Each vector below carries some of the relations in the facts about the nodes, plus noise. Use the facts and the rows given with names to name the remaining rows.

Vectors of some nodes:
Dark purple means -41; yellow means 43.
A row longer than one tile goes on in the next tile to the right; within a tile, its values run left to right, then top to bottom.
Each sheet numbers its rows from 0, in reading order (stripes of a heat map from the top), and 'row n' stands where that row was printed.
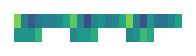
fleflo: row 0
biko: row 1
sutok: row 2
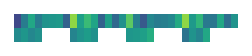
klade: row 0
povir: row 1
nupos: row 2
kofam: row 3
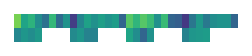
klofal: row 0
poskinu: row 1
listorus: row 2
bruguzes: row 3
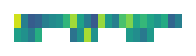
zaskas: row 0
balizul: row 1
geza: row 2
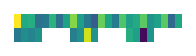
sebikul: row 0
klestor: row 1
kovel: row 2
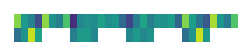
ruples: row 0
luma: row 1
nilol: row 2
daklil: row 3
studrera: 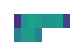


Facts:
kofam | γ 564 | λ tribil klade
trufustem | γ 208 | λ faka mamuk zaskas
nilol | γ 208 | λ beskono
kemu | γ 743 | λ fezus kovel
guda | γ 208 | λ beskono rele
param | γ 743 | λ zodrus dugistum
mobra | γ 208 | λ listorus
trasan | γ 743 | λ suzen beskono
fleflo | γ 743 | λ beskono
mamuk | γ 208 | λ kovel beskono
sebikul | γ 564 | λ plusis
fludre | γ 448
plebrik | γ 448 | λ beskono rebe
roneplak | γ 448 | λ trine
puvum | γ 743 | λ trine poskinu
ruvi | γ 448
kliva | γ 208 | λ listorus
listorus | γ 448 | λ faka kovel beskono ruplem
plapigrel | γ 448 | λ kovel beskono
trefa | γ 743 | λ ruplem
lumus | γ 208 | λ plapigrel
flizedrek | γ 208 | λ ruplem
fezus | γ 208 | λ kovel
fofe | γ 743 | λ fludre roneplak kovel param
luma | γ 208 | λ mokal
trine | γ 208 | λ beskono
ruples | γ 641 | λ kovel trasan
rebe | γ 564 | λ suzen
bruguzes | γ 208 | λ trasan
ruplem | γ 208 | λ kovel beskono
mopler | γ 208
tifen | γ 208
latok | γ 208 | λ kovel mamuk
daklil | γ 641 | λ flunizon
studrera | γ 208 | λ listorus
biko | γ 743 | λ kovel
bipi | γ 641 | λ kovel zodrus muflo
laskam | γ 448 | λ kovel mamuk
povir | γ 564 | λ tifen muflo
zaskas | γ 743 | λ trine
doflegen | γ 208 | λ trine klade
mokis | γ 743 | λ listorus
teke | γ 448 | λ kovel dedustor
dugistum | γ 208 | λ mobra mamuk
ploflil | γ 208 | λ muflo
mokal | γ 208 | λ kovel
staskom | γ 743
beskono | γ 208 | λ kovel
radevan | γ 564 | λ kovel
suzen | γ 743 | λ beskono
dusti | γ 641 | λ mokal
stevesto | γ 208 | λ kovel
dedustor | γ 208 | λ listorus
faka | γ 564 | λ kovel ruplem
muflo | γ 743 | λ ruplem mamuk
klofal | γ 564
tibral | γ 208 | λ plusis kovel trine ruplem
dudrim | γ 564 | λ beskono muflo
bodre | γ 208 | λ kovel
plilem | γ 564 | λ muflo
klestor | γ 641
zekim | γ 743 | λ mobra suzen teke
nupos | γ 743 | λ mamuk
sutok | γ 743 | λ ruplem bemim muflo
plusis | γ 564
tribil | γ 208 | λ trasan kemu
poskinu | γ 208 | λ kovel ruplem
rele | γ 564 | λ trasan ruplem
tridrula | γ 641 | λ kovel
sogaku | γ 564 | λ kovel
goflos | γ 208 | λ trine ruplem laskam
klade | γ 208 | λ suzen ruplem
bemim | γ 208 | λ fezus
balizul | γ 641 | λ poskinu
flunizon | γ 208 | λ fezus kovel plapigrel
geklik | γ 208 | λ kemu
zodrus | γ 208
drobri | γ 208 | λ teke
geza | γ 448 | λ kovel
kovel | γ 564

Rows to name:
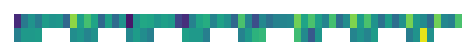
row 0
tribil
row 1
plilem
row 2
dedustor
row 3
tifen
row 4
zekim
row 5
fludre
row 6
dudrim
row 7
bipi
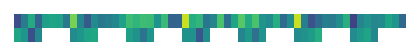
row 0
trine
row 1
trefa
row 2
teke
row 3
plusis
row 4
faka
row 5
puvum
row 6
mopler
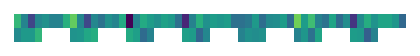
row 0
kemu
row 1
staskom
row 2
zodrus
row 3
mamuk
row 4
doflegen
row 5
rele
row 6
ruplem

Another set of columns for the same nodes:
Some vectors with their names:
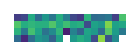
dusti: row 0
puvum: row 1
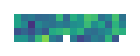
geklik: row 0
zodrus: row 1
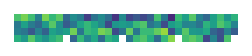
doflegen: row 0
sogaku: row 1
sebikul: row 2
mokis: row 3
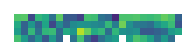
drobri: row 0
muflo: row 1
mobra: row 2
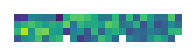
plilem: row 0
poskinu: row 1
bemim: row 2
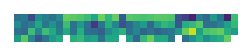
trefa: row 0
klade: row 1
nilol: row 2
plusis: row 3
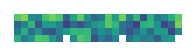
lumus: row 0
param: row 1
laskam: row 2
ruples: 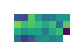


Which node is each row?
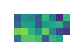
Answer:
rebe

